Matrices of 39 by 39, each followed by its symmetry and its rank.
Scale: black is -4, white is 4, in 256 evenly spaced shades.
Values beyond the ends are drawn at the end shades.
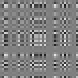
symmetric, rank one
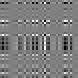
neither, rank one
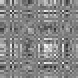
symmetric, rank three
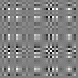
symmetric, rank one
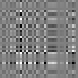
neither, rank one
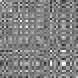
symmetric, rank three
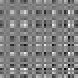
symmetric, rank one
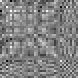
symmetric, rank three
